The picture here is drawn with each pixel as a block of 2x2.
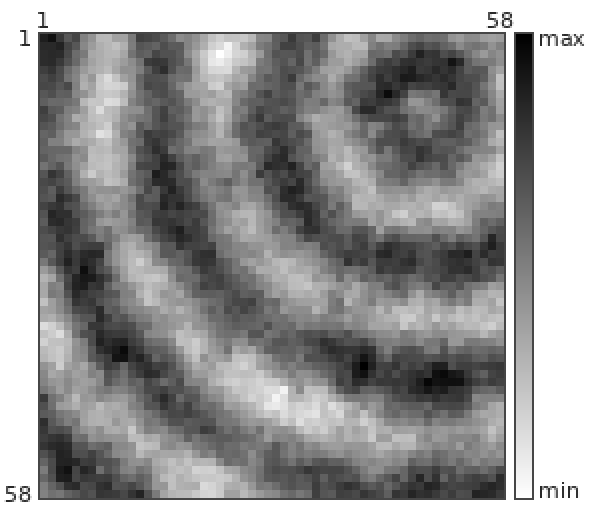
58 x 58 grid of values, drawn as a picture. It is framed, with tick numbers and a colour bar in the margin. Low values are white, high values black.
Slope: none. Mirror symmetry: none. Rings: centred on the top right.
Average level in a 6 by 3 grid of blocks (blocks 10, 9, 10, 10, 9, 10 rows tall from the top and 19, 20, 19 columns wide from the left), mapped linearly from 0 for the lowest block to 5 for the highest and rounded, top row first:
214 / 223 / 432 / 221 / 305 / 322
